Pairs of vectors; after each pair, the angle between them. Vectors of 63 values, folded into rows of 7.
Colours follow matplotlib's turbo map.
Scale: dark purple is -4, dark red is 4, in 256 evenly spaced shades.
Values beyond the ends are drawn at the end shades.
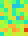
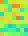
nearly opposite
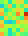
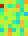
partly opposed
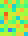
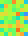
partly aligned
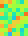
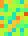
nearly parallel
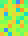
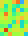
nearly opposite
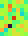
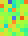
partly opposed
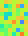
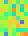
partly aligned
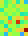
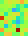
orthogonal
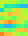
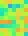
partly aligned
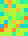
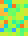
nearly opposite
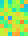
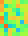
partly opposed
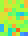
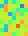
orthogonal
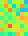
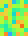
orthogonal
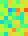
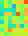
partly aligned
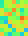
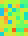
partly opposed
